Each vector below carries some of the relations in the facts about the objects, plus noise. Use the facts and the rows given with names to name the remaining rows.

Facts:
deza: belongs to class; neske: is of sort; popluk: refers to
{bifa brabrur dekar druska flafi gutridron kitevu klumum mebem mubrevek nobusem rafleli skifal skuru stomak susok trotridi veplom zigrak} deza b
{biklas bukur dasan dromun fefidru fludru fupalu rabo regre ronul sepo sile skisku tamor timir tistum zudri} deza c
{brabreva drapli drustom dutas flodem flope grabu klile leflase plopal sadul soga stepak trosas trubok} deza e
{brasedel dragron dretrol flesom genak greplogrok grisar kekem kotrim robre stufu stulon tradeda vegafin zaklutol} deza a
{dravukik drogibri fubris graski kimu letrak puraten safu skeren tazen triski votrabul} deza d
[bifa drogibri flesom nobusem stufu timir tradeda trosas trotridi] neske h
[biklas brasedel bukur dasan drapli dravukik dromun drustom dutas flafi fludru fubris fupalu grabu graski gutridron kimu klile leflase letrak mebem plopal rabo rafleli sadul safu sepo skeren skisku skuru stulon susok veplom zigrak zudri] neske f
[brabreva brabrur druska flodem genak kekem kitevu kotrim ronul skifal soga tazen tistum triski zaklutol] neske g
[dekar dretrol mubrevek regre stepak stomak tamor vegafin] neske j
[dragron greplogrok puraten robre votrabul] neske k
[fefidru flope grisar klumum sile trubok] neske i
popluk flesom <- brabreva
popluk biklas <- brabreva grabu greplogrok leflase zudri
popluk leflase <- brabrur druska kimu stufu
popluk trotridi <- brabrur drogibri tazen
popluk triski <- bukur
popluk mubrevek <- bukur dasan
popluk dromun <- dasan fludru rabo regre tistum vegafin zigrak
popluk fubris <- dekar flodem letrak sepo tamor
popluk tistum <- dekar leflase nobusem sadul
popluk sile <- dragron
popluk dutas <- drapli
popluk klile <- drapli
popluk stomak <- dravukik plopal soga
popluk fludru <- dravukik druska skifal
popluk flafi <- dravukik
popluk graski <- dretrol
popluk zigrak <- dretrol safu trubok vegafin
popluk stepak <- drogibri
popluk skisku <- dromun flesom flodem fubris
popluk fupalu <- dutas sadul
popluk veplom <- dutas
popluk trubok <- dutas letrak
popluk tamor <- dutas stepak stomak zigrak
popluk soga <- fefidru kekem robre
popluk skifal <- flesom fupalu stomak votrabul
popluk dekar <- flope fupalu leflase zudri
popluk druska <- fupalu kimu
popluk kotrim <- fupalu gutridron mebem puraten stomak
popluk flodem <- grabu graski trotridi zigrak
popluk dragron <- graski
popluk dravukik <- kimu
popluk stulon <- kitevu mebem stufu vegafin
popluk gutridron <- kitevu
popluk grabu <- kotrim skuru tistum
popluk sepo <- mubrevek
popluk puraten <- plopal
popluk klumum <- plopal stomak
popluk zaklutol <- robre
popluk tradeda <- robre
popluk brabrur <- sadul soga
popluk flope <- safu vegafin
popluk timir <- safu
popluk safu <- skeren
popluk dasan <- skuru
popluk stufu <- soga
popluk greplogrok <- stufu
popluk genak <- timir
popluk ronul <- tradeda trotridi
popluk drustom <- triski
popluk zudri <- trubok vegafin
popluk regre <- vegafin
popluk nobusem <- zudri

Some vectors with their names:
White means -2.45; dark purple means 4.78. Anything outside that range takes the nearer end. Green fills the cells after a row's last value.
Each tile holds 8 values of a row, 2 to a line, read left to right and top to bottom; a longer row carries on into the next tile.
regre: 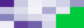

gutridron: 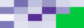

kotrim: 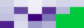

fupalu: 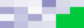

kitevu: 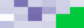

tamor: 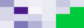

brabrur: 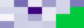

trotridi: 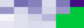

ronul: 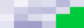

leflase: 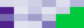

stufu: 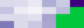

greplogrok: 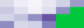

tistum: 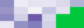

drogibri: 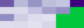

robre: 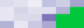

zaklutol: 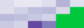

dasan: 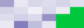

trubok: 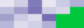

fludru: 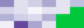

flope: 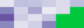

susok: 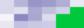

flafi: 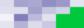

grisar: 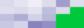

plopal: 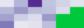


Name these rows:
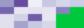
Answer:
dekar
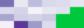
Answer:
dromun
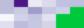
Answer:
mubrevek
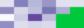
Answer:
mebem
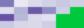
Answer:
triski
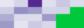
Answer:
dutas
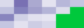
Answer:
stepak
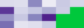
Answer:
grabu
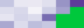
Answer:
tradeda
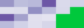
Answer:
dravukik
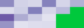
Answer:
kimu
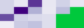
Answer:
flodem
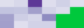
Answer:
drapli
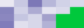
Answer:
sadul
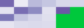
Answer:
letrak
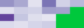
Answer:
votrabul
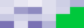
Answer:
kekem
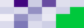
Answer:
skifal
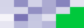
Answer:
klumum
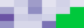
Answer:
brabreva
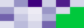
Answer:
trosas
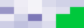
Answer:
zudri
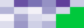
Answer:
bifa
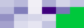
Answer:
puraten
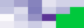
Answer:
zigrak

